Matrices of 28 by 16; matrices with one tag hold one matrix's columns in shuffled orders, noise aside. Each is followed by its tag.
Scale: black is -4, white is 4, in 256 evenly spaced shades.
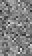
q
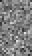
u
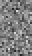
u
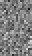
u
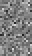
q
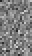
u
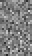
u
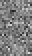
q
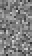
u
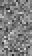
u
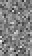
u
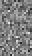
u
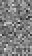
q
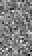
u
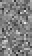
u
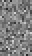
u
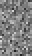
u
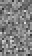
u
